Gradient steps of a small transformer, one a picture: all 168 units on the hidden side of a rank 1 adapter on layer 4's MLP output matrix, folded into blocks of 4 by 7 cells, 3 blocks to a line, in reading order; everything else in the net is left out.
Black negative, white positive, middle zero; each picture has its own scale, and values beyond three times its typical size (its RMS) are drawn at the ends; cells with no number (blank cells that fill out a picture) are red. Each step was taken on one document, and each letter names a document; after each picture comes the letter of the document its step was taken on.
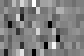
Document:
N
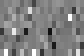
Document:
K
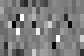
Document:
N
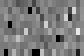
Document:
K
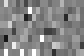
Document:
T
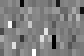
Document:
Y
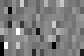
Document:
Y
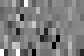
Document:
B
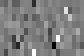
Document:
T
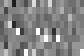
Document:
N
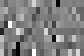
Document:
Y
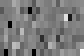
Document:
B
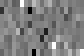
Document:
B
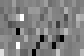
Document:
Y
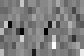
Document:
Y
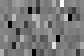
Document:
T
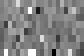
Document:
K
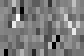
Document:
N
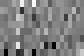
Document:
B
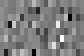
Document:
B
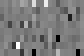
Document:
T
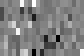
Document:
N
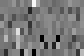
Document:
T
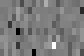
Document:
Y
